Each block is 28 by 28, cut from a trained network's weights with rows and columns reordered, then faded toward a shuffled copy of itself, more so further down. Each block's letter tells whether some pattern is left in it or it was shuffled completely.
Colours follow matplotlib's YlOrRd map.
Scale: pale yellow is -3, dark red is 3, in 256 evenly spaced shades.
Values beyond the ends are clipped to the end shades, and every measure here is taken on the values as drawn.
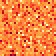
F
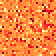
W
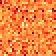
W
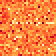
W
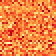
W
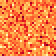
F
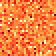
F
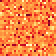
W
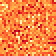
F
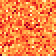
F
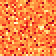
F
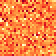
W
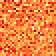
W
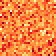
F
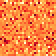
W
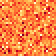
F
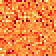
W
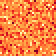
F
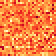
W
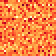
W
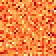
F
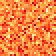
F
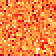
F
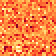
W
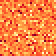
W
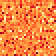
W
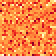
W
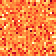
F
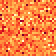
W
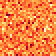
F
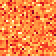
F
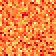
F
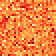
W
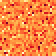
F
